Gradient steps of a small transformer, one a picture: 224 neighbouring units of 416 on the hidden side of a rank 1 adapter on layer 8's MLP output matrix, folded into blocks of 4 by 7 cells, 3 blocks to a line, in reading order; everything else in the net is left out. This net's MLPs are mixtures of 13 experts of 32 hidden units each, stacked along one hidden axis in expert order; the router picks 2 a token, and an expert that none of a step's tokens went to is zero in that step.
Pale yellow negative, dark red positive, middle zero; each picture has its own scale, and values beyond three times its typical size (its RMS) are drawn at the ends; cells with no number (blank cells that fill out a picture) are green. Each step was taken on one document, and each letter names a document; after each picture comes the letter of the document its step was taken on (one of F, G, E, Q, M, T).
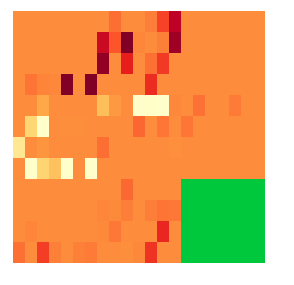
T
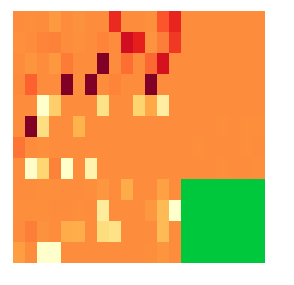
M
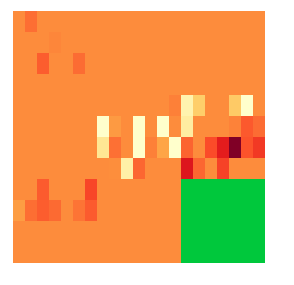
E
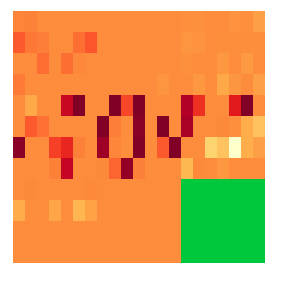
E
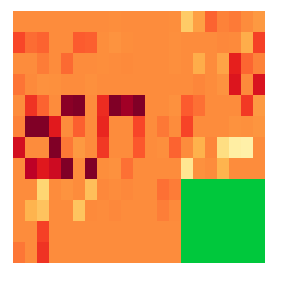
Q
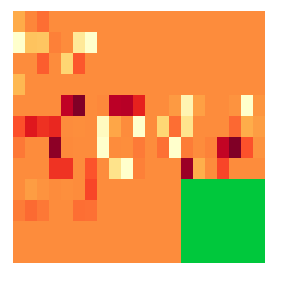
E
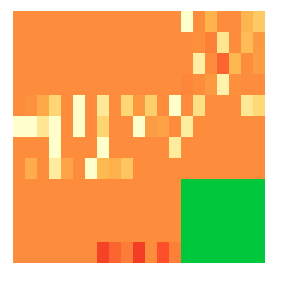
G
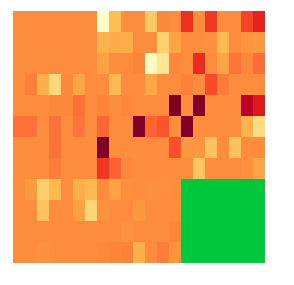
G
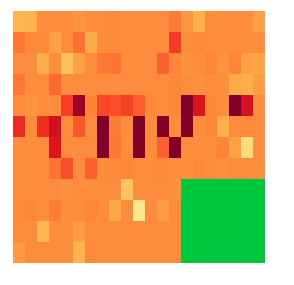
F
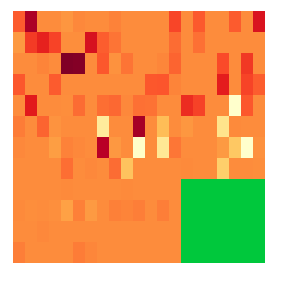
F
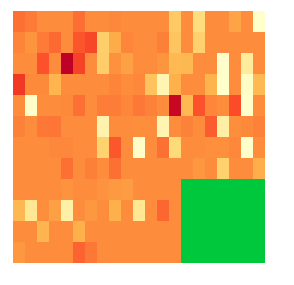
F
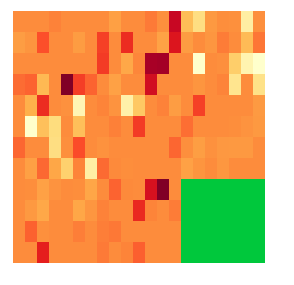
Q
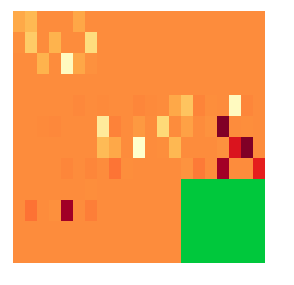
F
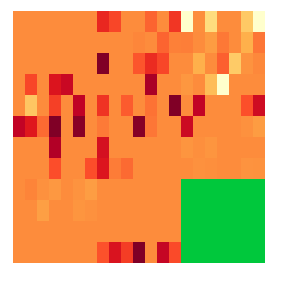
G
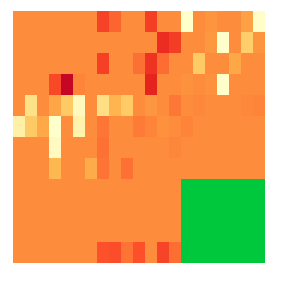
G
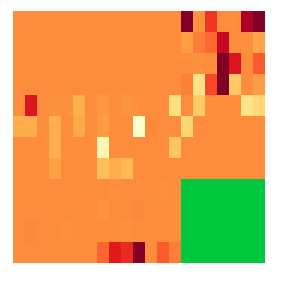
G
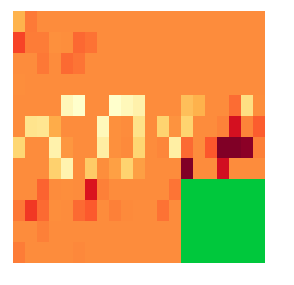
E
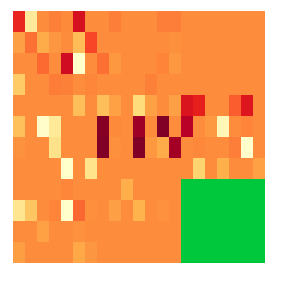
F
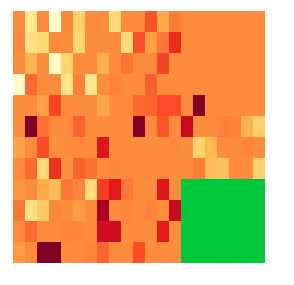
M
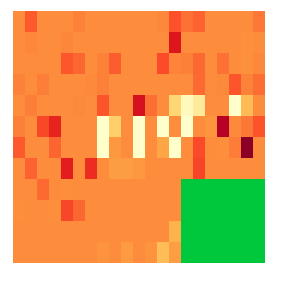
F
